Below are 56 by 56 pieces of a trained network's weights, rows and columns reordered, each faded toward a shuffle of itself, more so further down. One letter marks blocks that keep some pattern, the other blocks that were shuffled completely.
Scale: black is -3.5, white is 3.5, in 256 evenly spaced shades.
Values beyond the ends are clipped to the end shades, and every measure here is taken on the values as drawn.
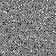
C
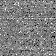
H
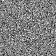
C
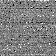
H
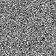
H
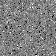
C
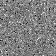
C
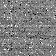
H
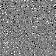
H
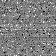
H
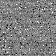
H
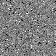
C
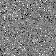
H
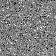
H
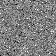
C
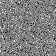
C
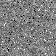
C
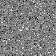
H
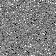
C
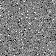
C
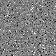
H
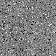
H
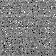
H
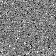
C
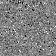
H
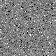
C
